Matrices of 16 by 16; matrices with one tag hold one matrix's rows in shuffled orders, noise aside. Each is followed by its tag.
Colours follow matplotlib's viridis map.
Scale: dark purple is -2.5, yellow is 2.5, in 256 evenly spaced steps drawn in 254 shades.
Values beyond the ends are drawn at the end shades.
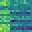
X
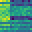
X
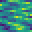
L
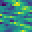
L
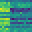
X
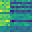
X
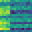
X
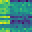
X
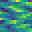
L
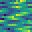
L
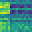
X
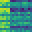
X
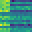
X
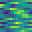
L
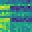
X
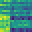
X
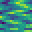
L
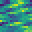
L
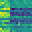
X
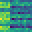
X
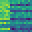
X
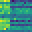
X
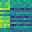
X
